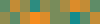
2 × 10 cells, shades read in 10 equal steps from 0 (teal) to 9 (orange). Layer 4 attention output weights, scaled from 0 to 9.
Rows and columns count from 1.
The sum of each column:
8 10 12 10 13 8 10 8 10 10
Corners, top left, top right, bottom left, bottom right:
3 3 5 7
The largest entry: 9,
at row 2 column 4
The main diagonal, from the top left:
3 3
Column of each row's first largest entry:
8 4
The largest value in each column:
5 7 7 9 8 4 6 8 7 7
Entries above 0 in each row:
10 9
